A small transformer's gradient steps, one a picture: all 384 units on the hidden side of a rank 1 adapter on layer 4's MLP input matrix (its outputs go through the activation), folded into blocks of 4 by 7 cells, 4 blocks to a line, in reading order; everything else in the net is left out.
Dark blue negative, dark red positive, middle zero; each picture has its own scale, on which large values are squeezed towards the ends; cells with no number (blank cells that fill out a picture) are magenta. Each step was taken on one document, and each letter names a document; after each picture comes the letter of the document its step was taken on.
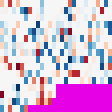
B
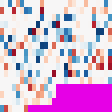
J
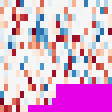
J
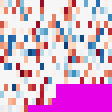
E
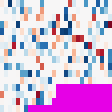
E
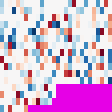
J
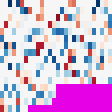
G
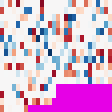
J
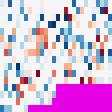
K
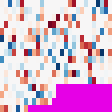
G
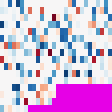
E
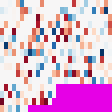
G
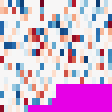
E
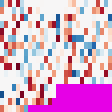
K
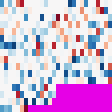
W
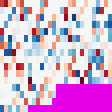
J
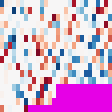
W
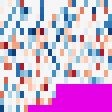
K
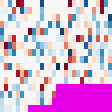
E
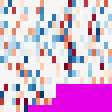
B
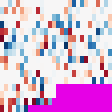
B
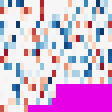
E
